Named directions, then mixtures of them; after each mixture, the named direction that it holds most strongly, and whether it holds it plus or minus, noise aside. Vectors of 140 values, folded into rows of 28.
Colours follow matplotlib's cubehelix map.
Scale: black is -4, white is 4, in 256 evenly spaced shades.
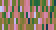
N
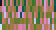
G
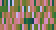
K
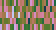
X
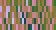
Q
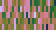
N, plus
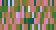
K, plus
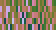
Q, plus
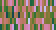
X, minus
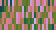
K, plus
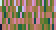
G, minus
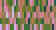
X, plus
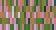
X, plus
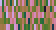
X, plus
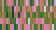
X, minus
